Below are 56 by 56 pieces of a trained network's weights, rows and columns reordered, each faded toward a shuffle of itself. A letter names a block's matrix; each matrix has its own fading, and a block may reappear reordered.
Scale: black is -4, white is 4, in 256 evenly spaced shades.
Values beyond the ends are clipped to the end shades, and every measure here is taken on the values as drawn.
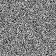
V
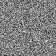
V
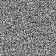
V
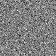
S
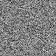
V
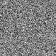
V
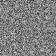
V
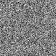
V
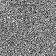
S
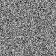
V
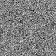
V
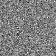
S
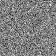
V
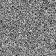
V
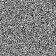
V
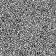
V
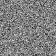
V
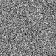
V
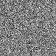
S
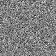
S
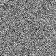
V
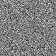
V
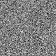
S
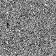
S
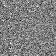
S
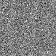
S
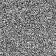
V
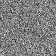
S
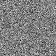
S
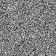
V
